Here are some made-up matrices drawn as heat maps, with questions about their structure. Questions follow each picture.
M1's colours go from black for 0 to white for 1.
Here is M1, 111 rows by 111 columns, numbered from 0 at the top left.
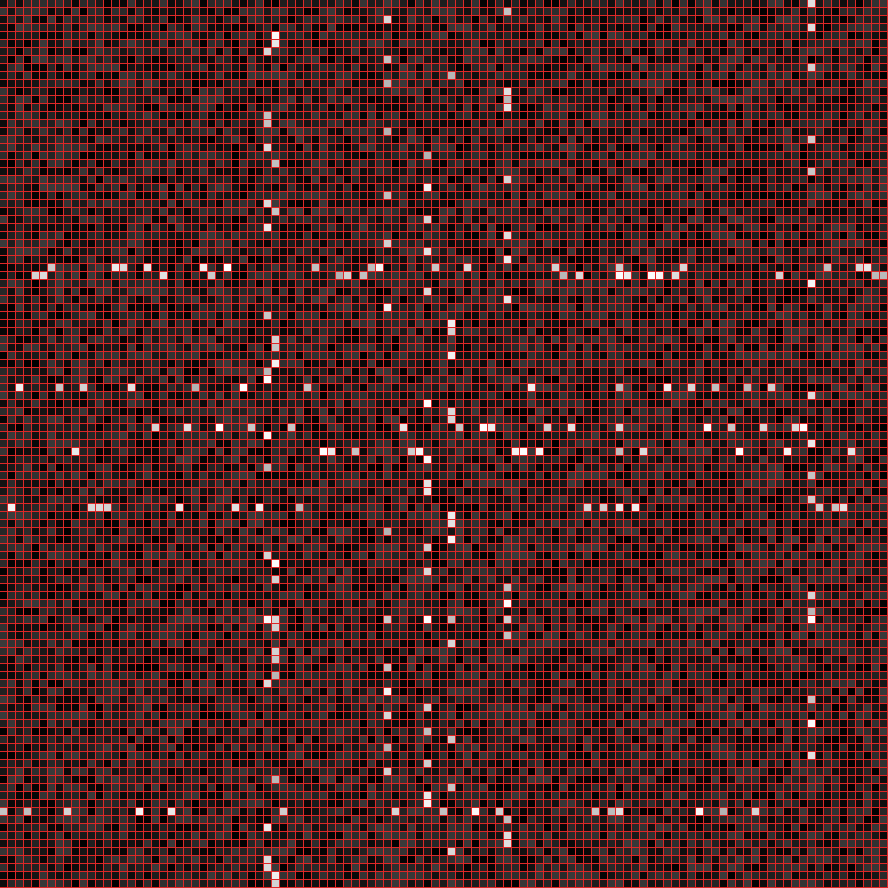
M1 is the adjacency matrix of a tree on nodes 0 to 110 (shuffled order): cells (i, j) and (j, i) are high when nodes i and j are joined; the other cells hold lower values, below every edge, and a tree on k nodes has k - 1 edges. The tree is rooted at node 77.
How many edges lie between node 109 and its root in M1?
2
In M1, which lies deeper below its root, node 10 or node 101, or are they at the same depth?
node 10
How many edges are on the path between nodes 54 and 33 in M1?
1
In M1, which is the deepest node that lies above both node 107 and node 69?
33
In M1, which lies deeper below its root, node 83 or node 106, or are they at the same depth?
the same depth
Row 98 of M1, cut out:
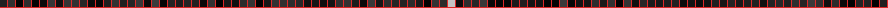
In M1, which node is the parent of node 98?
56
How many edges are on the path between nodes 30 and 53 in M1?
3
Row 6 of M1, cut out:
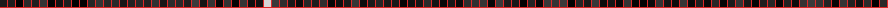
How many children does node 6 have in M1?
0
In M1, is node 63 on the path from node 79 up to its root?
yes
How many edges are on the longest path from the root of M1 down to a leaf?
2
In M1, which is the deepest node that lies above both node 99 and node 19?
53
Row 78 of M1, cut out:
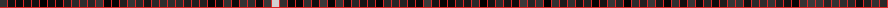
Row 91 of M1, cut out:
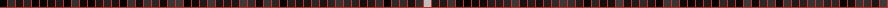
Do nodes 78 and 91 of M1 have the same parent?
no
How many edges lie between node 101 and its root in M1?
1
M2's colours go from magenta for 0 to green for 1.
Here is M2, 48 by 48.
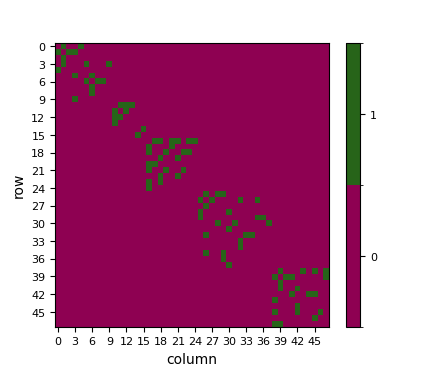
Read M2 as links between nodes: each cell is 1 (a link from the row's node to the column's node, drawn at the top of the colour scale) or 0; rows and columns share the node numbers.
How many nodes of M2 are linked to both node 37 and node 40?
0
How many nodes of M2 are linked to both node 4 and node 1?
1
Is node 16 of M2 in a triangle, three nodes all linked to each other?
yes
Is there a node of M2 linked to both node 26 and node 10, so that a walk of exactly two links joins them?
no
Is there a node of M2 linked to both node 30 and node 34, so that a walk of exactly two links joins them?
no
